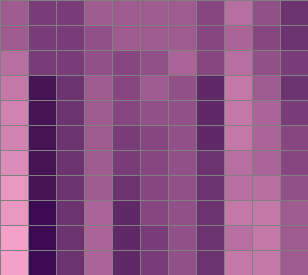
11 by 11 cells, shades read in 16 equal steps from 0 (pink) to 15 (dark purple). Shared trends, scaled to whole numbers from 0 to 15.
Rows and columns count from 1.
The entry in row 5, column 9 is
4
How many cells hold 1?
2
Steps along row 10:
up down down up down down up down down up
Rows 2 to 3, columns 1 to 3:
7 10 10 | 5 10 10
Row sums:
88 91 88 94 92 93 92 90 88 89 88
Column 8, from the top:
9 9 9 12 12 12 11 11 11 11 11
